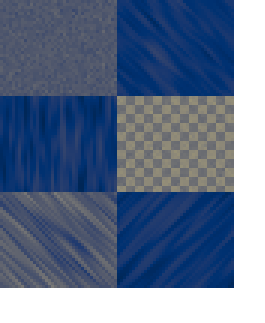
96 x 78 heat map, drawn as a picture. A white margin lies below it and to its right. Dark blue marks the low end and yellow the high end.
It is made of 3 by 2 panels. Panel 1,1: low, fine-grained, faint in contrast. Panel 1,2: very low, slanting down to the right, faint in contrast. Panel 2,1: very low, streaked downward, faint in contrast. Panel 2,2: middling, checkered. Panel 3,1: low, slanting down to the right. Panel 3,2: very low, slanting up to the right, faint in contrast.
